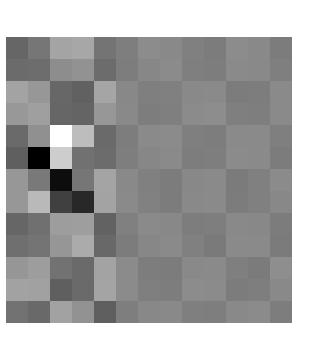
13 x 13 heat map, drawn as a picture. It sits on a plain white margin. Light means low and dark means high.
Seam: vertical, 40% of the way across, the right part calmer. Odd patch: rougher, in the middle left. Roughest part: middle left.
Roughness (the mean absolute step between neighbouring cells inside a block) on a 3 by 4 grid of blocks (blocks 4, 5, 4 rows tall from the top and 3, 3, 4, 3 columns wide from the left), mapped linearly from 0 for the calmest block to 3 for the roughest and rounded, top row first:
1100 | 3100 | 1100
